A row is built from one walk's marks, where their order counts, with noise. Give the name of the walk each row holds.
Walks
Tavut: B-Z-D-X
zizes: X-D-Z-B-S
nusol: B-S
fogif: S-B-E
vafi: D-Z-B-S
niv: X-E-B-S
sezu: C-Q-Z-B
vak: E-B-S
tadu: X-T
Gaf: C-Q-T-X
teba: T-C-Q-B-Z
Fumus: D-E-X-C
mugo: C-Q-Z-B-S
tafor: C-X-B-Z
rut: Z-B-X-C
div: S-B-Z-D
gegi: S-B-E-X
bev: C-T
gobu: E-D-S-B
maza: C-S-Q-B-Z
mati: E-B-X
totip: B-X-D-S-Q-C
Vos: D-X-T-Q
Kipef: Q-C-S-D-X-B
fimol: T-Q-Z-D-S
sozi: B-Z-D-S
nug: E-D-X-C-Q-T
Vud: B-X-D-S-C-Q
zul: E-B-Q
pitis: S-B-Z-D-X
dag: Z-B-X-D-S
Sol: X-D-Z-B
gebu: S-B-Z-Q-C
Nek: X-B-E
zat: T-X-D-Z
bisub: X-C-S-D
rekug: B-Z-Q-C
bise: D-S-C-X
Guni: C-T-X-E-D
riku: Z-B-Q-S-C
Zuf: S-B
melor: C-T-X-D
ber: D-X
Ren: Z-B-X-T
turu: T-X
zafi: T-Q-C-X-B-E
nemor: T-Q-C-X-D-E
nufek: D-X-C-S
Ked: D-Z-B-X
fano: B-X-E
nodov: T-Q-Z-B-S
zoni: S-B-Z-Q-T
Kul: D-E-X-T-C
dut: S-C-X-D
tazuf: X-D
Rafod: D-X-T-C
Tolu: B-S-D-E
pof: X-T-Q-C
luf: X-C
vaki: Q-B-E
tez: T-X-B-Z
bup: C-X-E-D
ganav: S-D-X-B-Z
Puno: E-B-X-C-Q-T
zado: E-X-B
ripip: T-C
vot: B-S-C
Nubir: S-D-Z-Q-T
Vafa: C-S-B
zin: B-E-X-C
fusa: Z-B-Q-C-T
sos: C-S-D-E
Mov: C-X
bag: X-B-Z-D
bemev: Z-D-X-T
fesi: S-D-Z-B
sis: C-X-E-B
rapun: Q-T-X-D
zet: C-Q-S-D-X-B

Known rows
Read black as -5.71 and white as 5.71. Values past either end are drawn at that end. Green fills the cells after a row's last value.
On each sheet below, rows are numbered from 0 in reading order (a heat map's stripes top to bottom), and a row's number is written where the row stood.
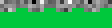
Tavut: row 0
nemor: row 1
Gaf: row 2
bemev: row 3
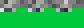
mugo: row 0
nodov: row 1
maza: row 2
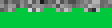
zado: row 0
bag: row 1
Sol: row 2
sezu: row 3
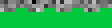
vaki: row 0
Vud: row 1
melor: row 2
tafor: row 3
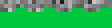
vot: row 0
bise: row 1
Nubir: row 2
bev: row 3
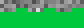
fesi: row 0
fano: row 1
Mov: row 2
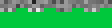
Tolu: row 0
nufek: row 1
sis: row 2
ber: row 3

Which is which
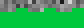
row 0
gobu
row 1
zat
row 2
pof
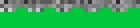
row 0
dag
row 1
Nek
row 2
pitis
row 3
tadu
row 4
Ren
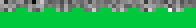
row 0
dut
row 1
zafi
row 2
vak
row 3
luf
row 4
nusol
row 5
rut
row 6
vafi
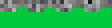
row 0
tez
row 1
mati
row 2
zoni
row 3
rapun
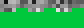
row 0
fusa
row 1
Rafod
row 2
zizes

